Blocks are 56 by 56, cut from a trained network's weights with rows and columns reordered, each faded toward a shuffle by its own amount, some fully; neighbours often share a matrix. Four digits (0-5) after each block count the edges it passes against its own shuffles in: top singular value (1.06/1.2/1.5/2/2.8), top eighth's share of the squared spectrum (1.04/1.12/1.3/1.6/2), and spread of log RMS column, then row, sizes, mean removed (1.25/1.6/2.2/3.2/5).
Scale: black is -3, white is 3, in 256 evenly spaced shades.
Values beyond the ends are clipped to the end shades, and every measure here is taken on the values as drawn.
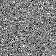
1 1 0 0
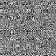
4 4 2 3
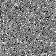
0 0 0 0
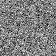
0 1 0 0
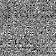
3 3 2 1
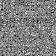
3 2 1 0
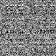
4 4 1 2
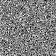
0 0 0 0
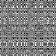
5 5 4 3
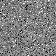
0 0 0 0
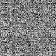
3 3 2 1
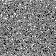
1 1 0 0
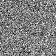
0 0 0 0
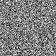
0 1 0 0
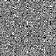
3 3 2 1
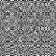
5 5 2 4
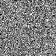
2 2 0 0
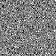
3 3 1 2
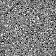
2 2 0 0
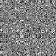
3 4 2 2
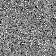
1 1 0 0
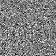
3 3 0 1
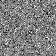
1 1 0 0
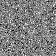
1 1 0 0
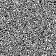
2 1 0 0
